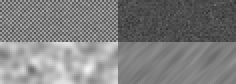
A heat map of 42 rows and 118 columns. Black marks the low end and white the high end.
The table splits into 2 rows of 2 panels. Panel 1,1: middling, checkered, strong in contrast. Panel 1,2: low, fine-grained, faint in contrast. Panel 2,1: high, blotchy. Panel 2,2: middling, slanting up to the right, faint in contrast.
